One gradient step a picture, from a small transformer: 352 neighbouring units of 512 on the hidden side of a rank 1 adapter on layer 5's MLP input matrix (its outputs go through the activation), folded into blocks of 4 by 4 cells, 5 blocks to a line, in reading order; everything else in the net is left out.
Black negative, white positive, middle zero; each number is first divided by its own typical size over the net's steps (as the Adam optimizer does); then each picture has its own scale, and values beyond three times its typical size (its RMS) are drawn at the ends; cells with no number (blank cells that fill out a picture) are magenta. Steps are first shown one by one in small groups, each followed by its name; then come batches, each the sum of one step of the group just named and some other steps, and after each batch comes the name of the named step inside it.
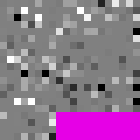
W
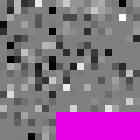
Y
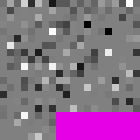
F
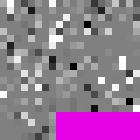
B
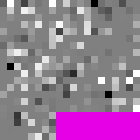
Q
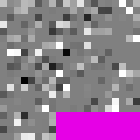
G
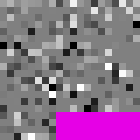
G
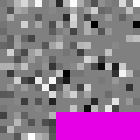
G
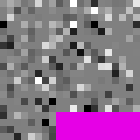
B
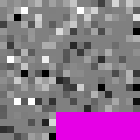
W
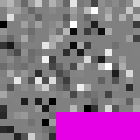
B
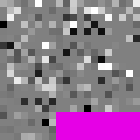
Y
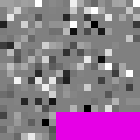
G
